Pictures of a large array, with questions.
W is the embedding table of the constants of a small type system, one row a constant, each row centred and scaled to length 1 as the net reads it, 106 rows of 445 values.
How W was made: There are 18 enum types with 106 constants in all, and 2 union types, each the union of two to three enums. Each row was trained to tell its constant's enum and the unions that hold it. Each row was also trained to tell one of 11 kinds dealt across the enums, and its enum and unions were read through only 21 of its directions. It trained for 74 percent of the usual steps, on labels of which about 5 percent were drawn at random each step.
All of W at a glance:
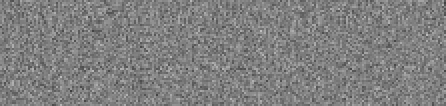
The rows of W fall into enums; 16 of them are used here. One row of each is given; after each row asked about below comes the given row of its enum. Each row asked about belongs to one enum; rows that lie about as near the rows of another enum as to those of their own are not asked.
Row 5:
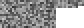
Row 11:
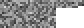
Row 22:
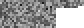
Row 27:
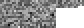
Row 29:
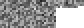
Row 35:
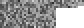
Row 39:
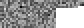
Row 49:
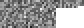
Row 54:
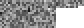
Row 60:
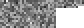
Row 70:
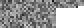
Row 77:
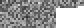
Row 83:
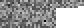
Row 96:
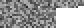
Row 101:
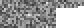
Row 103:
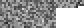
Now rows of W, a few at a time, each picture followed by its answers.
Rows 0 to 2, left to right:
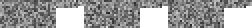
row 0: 96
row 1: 5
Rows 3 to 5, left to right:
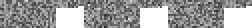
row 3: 5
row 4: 60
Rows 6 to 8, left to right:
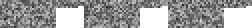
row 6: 27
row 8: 60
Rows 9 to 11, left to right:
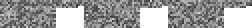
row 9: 27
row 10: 22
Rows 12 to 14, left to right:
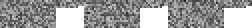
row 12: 83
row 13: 96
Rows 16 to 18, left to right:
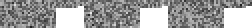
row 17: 70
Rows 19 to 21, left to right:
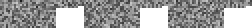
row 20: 101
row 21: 49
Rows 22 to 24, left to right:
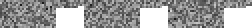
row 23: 49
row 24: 39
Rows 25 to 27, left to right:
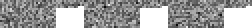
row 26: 103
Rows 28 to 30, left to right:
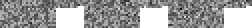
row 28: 77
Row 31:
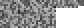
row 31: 27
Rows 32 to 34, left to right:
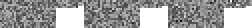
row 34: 22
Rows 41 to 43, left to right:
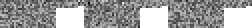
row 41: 96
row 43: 83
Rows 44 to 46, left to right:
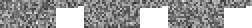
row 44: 77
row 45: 103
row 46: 22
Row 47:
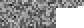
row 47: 103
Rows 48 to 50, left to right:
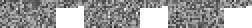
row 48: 60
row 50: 96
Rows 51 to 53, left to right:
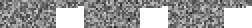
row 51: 77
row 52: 103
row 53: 27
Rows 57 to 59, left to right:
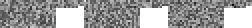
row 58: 5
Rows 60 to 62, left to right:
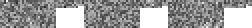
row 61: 5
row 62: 35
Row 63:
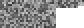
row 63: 77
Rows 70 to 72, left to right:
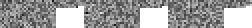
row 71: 96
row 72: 60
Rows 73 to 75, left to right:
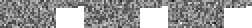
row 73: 27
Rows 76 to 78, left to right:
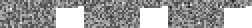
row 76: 5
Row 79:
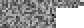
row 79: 27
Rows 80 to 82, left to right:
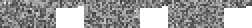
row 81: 49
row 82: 49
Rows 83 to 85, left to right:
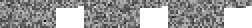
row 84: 77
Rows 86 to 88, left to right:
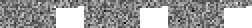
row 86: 49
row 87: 103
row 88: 96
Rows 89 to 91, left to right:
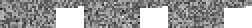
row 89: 83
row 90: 39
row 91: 77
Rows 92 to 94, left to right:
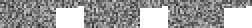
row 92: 49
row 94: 60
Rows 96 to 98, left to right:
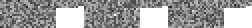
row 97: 5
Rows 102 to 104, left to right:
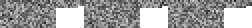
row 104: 103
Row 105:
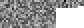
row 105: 83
